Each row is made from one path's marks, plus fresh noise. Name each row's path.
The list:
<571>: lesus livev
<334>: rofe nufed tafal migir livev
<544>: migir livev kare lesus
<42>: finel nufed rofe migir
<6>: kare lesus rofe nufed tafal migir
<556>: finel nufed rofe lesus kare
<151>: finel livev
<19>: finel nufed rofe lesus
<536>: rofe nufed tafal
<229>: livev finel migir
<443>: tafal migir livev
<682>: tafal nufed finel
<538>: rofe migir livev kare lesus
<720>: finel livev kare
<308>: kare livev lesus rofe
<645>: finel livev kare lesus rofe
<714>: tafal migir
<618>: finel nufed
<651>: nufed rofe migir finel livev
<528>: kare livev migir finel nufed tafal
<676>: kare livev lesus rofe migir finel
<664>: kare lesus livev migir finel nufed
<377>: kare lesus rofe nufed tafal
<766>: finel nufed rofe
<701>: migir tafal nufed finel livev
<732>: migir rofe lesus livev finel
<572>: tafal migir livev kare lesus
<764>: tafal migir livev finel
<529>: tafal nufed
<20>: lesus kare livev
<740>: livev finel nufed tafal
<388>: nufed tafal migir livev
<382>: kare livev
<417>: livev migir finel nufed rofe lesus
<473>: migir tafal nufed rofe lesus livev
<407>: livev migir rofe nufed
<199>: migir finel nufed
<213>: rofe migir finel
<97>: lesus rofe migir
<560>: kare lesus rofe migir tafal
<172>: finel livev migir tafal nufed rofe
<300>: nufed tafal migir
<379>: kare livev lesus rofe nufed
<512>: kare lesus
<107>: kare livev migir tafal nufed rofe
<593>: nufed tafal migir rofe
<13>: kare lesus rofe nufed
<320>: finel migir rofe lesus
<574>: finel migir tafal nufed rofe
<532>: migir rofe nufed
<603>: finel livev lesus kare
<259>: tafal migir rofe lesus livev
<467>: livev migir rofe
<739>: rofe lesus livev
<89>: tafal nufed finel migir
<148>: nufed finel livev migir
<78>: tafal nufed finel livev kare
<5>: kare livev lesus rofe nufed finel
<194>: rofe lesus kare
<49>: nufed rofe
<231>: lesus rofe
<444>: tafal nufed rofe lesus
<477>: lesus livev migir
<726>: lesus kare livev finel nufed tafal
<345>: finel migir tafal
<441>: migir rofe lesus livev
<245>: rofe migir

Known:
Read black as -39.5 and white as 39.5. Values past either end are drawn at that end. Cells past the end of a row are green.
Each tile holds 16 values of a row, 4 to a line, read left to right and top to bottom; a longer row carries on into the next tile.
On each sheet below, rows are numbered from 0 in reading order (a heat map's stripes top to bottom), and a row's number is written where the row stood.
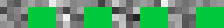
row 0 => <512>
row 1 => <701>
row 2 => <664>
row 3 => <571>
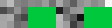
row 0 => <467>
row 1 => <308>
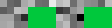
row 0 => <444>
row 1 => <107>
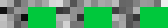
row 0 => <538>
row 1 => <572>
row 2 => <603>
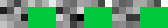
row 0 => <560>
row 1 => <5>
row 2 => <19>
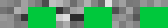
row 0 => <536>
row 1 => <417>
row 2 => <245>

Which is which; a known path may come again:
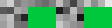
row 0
<334>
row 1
<560>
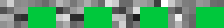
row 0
<407>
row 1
<417>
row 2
<726>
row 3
<764>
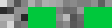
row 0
<572>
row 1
<151>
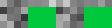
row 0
<20>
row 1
<467>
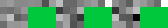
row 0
<199>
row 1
<603>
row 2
<13>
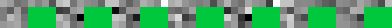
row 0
<714>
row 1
<107>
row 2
<676>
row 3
<148>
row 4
<5>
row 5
<388>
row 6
<536>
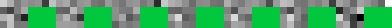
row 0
<528>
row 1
<593>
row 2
<618>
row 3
<229>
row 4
<89>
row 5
<443>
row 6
<379>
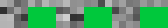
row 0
<441>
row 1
<651>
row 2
<245>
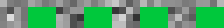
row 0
<345>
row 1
<739>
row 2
<259>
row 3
<213>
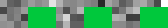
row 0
<512>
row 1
<740>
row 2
<19>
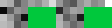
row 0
<538>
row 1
<194>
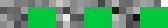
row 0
<382>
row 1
<701>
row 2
<645>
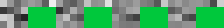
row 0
<664>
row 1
<320>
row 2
<49>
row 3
<42>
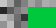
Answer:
<544>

